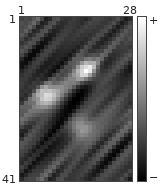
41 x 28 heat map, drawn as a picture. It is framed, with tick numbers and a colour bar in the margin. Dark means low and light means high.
Calmest part: middle right. Histogram: skewed, a long tail of high values. Bumps: three. Odd rows or columns: none. Grain: diagonal, up to the right.
